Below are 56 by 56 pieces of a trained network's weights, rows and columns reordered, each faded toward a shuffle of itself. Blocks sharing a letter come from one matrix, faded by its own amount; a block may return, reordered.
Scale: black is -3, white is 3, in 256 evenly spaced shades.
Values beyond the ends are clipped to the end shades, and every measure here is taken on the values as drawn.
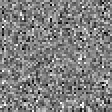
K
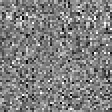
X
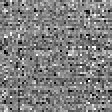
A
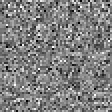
K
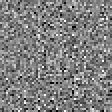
K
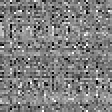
A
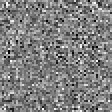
K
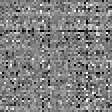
A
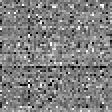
A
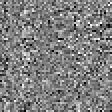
K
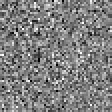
K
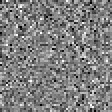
K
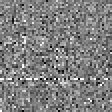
X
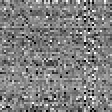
A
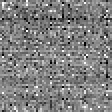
A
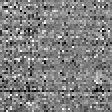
A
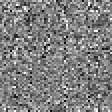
X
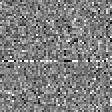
X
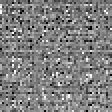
A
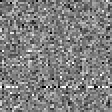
X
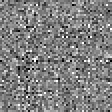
K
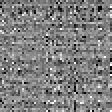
A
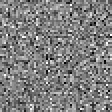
K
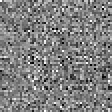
X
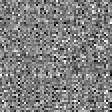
X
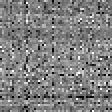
A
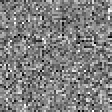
K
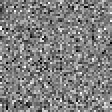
K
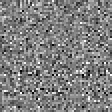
K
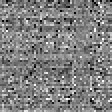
A
